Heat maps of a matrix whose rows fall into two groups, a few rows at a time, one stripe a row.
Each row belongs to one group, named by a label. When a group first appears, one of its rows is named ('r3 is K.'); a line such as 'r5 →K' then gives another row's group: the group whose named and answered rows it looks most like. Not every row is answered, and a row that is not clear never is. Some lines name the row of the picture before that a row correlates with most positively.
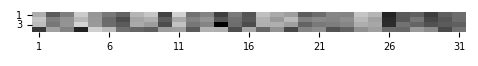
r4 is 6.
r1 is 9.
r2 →9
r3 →9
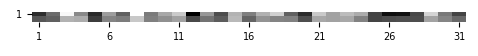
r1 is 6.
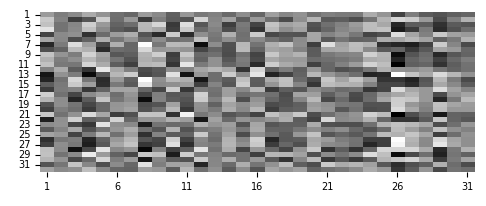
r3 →9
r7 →6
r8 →6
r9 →9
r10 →9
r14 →6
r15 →6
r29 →9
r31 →6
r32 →9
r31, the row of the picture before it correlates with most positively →1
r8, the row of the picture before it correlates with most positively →2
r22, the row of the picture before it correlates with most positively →1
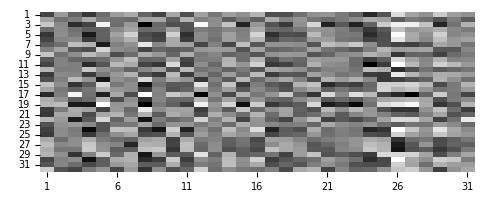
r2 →9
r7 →6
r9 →9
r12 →9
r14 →6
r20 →6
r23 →6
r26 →9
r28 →9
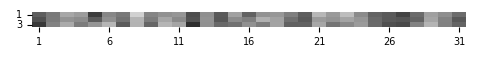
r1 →6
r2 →6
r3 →6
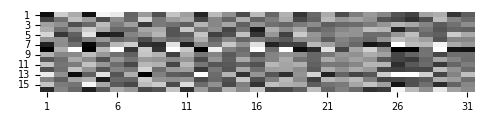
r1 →6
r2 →6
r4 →9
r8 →6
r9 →9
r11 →9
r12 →6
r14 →6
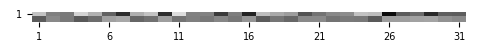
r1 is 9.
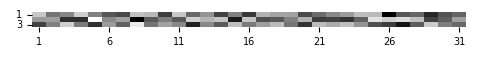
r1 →9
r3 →6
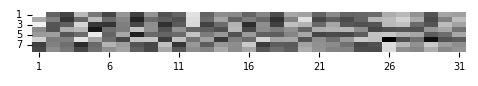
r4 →6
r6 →9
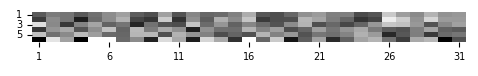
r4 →6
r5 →9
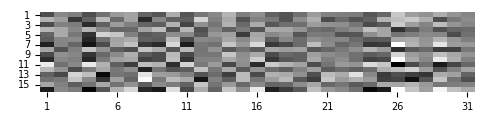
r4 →9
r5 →6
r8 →9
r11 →9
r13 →6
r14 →6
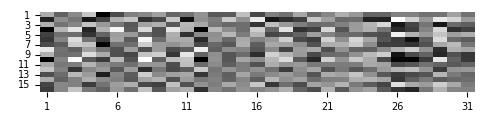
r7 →6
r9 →9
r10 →6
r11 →9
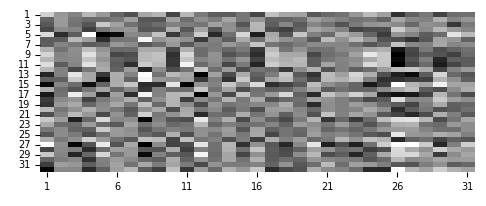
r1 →9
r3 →6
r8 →9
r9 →9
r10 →9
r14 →6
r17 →6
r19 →6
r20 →9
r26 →9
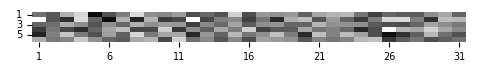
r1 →6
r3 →6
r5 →6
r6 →9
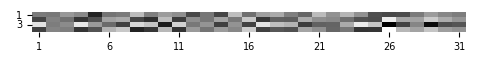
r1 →6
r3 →9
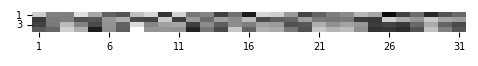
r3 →6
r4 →6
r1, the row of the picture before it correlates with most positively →3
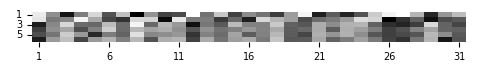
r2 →9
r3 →6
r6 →6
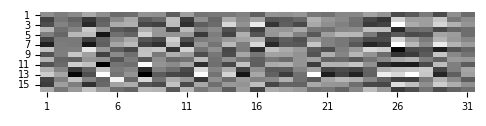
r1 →9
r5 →6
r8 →9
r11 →6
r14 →6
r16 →9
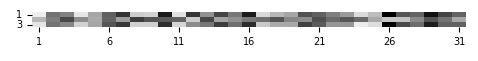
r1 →9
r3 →9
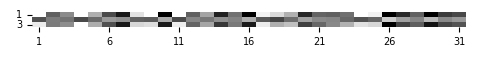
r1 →9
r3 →9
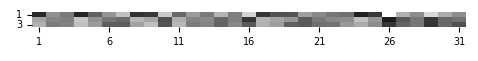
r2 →9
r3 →9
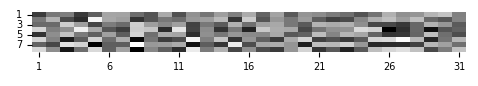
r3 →6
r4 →9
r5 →6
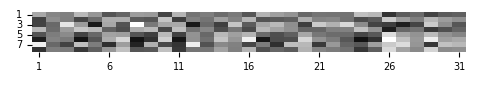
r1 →9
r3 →6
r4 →9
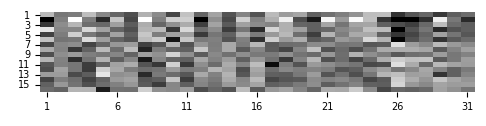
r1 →9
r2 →6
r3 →6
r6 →9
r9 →6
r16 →6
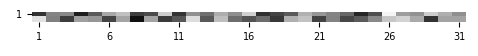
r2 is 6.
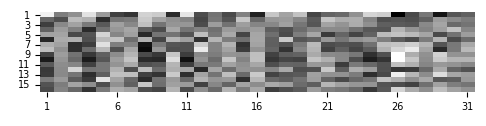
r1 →9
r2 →6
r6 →6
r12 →6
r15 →6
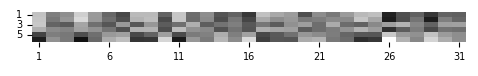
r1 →9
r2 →9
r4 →9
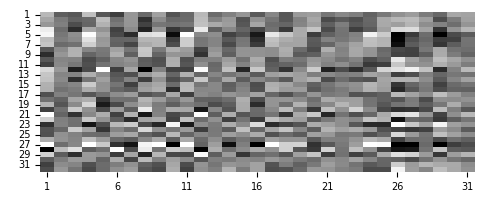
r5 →9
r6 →9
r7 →9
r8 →6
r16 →9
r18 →6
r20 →6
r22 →9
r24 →6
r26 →9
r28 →6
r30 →6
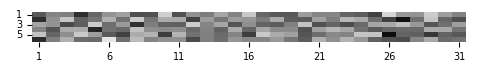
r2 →6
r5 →9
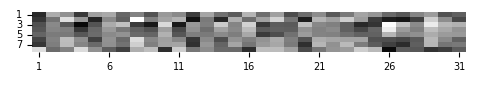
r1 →6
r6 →6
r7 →6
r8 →9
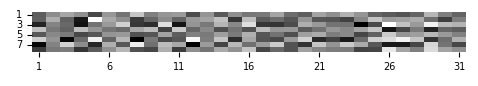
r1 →6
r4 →9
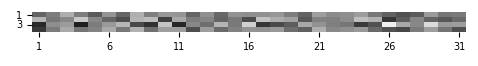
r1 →6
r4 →6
